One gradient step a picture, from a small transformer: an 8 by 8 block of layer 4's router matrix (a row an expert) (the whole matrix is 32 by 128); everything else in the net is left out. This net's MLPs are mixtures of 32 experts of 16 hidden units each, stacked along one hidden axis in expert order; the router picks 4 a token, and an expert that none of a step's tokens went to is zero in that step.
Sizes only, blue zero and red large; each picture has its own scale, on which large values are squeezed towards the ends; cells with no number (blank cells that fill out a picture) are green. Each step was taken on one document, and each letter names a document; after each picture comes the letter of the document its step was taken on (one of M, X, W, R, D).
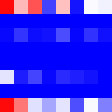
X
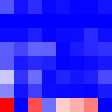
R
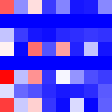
X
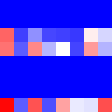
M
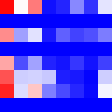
R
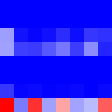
M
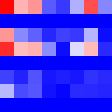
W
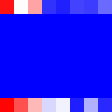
X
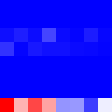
M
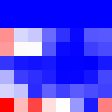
R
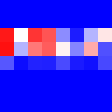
M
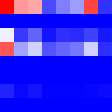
W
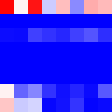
X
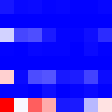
R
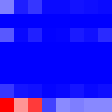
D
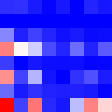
R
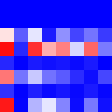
M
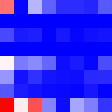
X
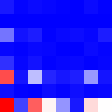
R
